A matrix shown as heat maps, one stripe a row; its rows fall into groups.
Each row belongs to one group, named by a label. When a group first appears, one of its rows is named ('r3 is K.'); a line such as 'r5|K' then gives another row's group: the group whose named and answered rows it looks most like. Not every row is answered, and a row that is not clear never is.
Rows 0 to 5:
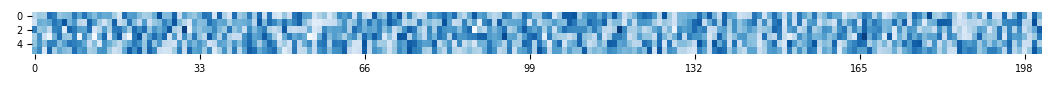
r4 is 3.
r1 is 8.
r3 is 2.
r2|2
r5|3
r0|8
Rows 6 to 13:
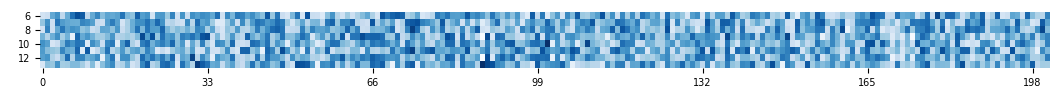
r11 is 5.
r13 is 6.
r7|3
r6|8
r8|3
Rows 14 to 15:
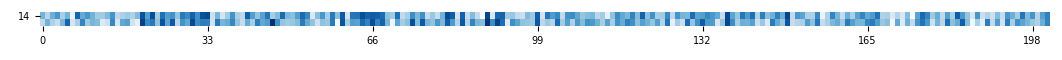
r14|6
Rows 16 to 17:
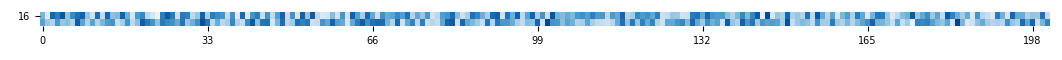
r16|8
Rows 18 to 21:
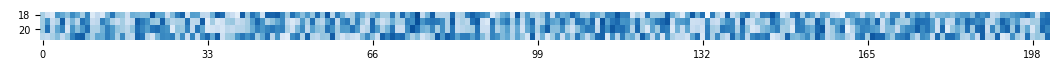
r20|3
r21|8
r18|5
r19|3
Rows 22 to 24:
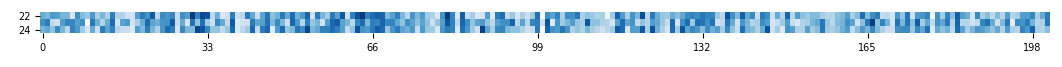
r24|6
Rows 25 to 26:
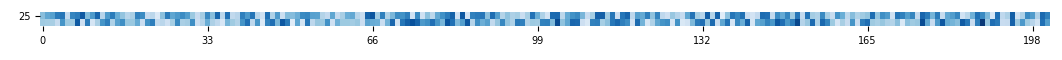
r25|8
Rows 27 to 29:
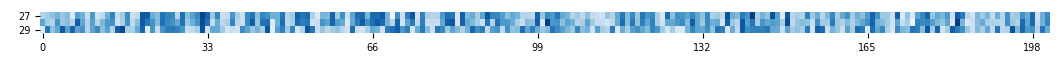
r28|6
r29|8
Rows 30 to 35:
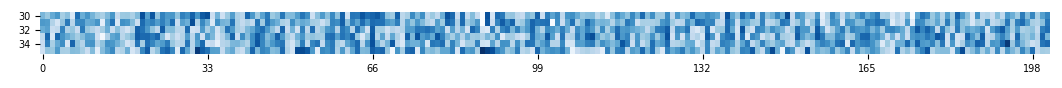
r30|6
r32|3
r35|6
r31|2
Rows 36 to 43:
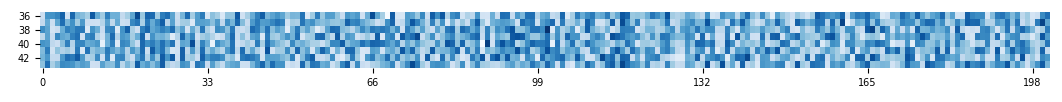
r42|8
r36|3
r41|5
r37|3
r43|3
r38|2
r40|2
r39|5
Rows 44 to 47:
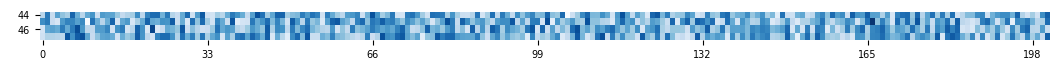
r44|3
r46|8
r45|2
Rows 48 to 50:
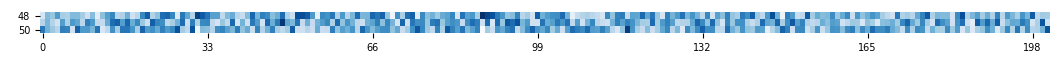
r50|2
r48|6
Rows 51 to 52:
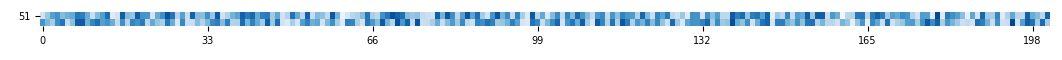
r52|8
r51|8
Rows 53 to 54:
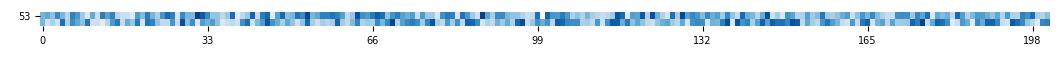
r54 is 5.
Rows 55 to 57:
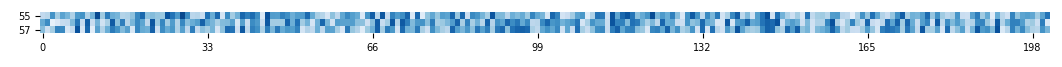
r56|5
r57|5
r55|8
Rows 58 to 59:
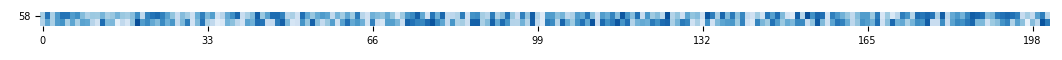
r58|3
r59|3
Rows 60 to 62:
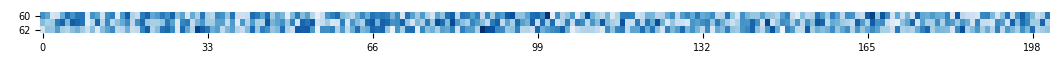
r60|2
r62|6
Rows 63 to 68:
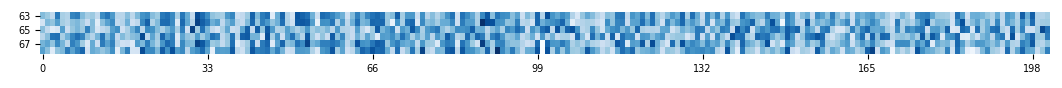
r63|6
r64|6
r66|8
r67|6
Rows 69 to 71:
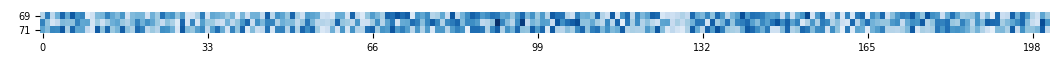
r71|8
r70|5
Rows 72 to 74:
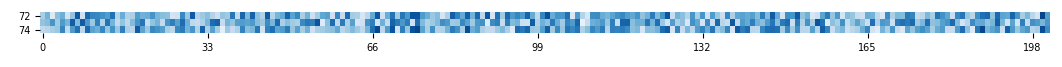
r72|5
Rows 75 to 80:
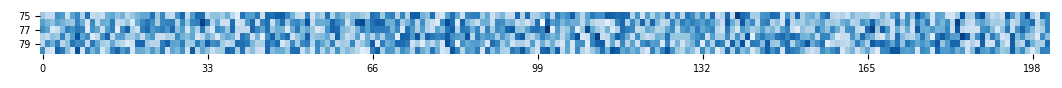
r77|2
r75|5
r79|8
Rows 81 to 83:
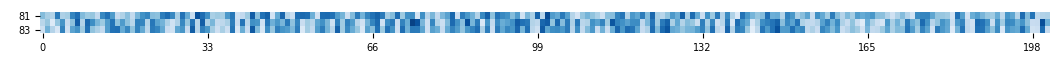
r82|5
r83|5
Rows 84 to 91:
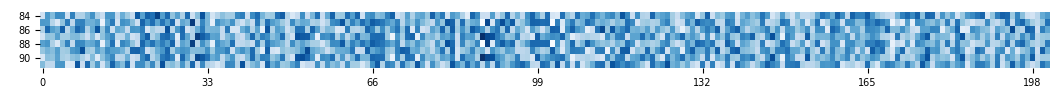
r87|6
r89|8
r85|2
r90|6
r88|2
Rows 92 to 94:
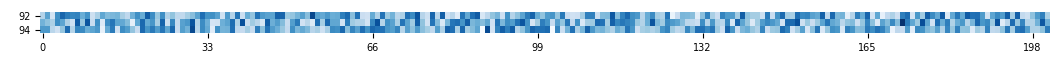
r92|3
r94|2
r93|5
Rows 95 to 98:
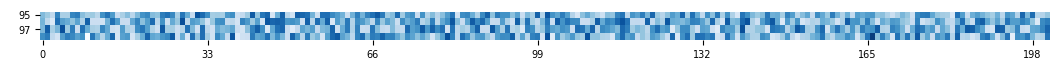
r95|6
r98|2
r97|3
